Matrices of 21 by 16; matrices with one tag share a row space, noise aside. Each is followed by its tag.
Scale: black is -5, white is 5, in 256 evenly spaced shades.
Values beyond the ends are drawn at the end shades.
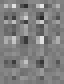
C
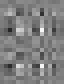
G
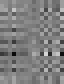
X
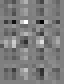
C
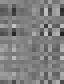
X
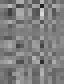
G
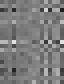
X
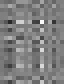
G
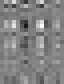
C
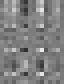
C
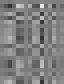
G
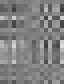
X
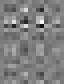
C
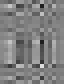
G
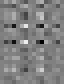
C
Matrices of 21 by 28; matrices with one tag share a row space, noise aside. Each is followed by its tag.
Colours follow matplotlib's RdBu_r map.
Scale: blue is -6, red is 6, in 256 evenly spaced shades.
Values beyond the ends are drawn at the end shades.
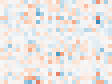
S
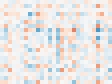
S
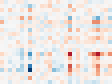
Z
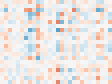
S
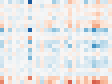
Z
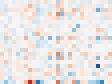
S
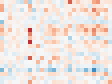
Z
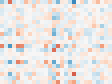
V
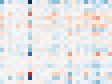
Z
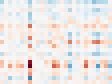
Z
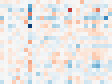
Z
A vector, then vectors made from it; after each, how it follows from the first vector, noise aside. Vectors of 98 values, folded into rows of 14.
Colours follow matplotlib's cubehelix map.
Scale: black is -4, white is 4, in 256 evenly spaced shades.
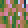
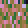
sign-scrambled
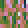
copied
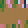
partly zeroed
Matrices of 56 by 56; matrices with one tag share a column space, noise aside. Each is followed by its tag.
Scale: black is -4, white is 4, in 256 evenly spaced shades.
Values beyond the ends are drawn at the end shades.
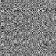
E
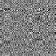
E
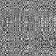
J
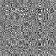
E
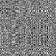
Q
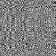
J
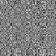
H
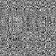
J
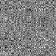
J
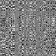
J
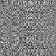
H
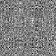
J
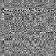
E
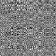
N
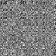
H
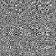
N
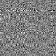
E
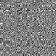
E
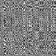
J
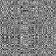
Q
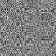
E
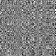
H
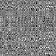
J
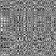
J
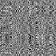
Q
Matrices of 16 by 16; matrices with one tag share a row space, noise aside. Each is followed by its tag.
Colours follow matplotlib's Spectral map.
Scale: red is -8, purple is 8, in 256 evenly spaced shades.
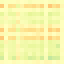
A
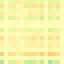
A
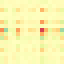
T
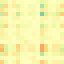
T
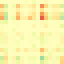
T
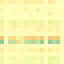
A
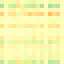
A
